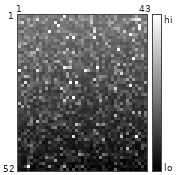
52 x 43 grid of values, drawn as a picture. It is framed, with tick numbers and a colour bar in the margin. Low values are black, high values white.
The field climbs toward the top. Overall the values sit about 30% of the way up the scale. Fine speckle covers the field. No row or column stands out. No regular stripes run through it.
